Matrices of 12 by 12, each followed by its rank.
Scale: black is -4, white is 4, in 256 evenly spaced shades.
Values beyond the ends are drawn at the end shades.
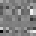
two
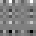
one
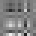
one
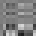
one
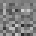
two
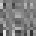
two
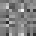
two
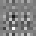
two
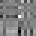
two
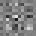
two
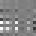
one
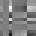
one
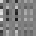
one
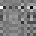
two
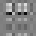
one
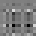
one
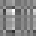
one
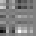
one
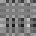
one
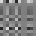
one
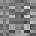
two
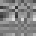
two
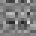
two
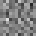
two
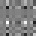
one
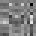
two
